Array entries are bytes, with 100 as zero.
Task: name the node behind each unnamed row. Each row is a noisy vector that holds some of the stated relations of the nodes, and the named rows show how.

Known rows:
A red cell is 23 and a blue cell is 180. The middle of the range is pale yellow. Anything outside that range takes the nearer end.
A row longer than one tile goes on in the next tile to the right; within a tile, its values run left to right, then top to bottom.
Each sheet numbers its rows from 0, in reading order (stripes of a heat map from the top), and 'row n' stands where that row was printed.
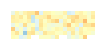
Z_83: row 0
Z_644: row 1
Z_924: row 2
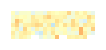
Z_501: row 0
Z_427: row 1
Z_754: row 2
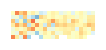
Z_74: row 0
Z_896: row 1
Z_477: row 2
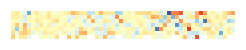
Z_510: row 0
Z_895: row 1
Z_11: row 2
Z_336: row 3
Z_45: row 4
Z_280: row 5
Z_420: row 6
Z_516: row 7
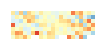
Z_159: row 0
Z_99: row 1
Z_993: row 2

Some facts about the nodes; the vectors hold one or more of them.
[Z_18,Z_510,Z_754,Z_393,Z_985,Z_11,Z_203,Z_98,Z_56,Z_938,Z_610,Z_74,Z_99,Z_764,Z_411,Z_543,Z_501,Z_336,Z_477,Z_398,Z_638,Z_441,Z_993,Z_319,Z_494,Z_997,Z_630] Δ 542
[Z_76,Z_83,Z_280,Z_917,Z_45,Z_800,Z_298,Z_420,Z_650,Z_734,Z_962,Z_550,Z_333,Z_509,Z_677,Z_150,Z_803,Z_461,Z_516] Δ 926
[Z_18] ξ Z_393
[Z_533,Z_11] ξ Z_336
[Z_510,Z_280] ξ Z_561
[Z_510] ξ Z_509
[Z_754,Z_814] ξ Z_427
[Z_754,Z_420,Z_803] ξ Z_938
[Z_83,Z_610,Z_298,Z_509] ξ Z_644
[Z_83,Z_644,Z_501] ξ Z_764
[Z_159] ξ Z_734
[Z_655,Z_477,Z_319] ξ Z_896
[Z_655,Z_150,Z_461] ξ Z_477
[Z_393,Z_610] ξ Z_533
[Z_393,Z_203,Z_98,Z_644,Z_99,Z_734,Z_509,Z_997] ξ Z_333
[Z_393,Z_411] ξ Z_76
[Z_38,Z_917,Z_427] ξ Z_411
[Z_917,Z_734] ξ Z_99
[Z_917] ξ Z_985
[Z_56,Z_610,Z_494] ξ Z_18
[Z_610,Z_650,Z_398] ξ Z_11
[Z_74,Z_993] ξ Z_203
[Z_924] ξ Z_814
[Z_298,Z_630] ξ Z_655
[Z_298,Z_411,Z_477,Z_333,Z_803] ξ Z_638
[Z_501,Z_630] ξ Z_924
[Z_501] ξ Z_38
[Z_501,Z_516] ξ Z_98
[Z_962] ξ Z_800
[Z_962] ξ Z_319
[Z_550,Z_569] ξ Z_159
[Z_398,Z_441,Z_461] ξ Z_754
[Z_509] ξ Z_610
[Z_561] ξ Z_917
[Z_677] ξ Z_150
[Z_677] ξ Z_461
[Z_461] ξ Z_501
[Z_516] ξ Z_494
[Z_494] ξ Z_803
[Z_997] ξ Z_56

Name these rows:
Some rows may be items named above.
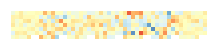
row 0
Z_895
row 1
Z_203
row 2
Z_638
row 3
Z_56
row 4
Z_650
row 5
Z_985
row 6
Z_644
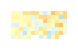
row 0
Z_45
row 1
Z_150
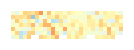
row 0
Z_677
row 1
Z_441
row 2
Z_543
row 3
Z_754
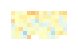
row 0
Z_803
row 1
Z_509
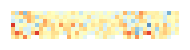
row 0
Z_569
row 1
Z_630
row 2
Z_997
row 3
Z_764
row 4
Z_550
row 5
Z_510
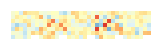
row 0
Z_76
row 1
Z_319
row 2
Z_533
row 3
Z_962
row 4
Z_734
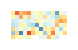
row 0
Z_650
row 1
Z_985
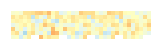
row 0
Z_298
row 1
Z_398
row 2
Z_461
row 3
Z_461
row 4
Z_98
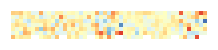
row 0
Z_398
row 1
Z_938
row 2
Z_494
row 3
Z_550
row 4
Z_333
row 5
Z_411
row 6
Z_420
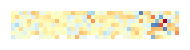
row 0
Z_917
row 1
Z_38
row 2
Z_336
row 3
Z_461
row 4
Z_561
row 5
Z_800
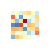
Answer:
Z_800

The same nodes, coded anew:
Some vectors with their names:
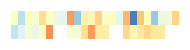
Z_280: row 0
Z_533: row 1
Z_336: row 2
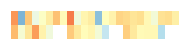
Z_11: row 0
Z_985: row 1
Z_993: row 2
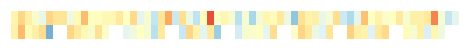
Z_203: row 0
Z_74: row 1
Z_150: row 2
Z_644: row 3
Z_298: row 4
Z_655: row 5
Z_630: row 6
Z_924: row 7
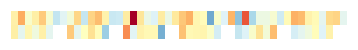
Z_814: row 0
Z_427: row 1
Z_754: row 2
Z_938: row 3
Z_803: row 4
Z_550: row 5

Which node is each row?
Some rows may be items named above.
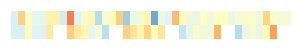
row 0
Z_461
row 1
Z_764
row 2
Z_638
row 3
Z_962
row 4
Z_516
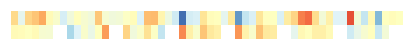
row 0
Z_561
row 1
Z_516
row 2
Z_38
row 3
Z_411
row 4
Z_411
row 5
Z_159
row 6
Z_800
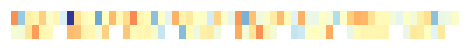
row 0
Z_533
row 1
Z_477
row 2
Z_938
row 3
Z_734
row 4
Z_11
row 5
Z_420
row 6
Z_569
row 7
Z_896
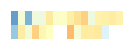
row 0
Z_333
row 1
Z_398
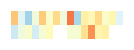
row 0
Z_83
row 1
Z_533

